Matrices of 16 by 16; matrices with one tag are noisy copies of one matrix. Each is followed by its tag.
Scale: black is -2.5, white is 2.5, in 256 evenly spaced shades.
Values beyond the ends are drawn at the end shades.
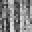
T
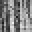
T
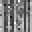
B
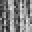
T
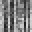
B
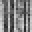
B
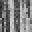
T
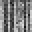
B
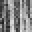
T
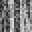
T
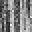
T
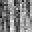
T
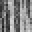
T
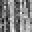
T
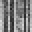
B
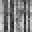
B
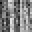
T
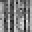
B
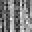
T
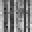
B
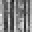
B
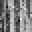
T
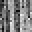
T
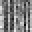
B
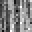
T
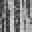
T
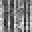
B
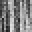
T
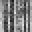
B
